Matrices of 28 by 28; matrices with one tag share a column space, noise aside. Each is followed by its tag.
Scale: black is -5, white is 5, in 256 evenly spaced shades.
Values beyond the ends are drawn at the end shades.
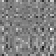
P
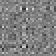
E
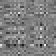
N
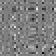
E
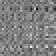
E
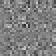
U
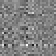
N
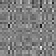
U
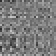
P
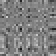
P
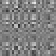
U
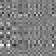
N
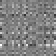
N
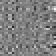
E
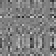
P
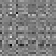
N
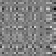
E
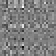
U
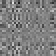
U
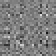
N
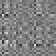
N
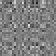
U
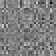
U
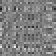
E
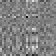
P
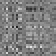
E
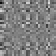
U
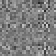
U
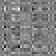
E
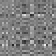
N
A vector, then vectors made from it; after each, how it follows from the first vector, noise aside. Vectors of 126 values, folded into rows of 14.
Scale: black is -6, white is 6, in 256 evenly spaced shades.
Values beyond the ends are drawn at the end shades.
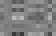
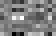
scaled up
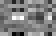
scaled up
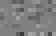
partly zeroed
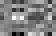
scaled up
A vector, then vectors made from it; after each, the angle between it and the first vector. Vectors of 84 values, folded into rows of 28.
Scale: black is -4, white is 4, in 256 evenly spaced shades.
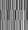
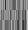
partly opposed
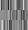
orthogonal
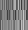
nearly parallel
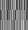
nearly parallel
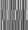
nearly opposite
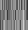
nearly parallel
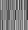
nearly parallel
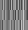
nearly parallel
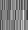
nearly parallel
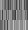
partly aligned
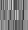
partly opposed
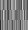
partly aligned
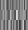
partly aligned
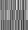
nearly opposite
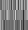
nearly opposite
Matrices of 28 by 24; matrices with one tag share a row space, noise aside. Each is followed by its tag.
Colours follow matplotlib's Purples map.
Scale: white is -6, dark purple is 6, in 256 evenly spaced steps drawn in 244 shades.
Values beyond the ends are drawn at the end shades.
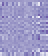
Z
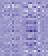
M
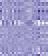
Z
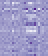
M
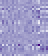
Z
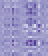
M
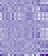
Z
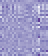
Z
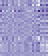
Z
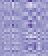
M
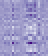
M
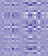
M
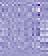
Z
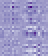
M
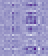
M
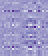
M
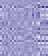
Z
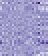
Z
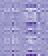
M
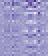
M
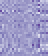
Z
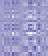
M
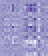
M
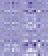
M
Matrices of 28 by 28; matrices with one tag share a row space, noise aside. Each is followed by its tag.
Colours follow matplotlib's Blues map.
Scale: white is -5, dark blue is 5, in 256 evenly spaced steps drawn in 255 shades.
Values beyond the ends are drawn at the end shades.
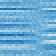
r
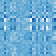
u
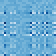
u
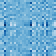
u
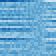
r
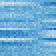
r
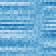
r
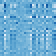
u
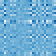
u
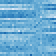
r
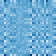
u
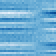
r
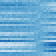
r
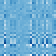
u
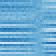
r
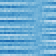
r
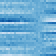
r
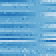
r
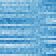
r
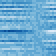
r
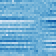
r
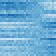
r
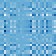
u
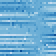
r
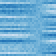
r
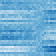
r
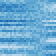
r
